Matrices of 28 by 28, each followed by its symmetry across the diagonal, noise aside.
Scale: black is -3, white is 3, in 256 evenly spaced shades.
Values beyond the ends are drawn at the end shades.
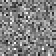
neither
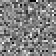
neither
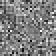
antisymmetric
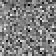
antisymmetric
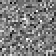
neither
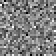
antisymmetric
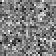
antisymmetric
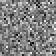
neither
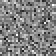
neither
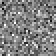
neither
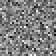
antisymmetric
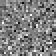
antisymmetric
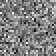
neither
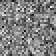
neither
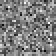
antisymmetric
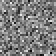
neither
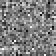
antisymmetric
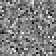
antisymmetric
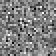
antisymmetric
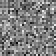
antisymmetric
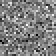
neither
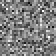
neither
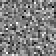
antisymmetric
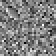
antisymmetric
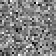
neither
